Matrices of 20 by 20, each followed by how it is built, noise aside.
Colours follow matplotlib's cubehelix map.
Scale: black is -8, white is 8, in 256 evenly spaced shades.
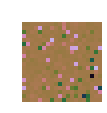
sparse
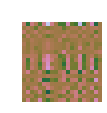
low rank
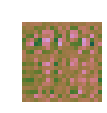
low rank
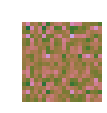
low rank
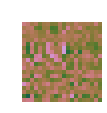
low rank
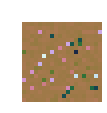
sparse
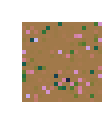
sparse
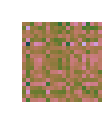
low rank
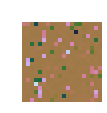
sparse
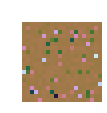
sparse
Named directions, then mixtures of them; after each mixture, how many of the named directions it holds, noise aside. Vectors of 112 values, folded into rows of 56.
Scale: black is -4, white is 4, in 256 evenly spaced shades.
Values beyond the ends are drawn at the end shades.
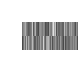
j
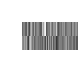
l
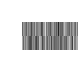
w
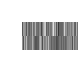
three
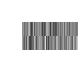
three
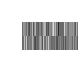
three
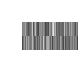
one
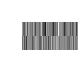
three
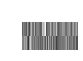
one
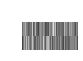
one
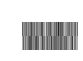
one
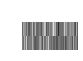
three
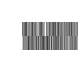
three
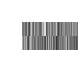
one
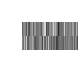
three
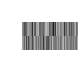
one
